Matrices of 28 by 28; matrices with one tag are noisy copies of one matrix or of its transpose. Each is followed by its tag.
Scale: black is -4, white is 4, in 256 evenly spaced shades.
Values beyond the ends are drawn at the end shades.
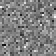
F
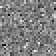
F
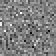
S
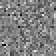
F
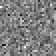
F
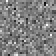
F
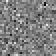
F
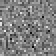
S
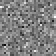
F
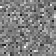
F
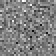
S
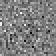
S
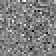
S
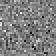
S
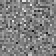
S
